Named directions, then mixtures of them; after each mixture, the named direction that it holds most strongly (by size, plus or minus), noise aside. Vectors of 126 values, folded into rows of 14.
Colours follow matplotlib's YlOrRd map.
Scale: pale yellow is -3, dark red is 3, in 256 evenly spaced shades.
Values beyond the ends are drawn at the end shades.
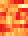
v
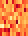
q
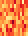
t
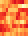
v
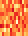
q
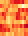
v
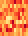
t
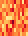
t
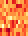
q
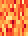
t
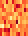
q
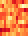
v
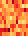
q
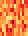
t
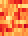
v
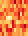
t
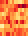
v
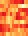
v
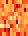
q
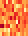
q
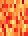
t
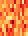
t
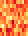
t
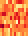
q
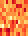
q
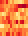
v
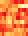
v
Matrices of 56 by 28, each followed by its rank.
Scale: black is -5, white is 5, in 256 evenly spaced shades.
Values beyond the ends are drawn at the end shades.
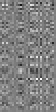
three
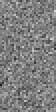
full rank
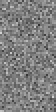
full rank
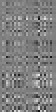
two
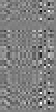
two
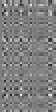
two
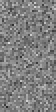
full rank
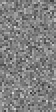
full rank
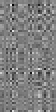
three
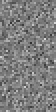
full rank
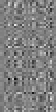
three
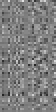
three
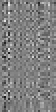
three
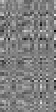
three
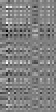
two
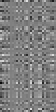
two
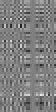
two
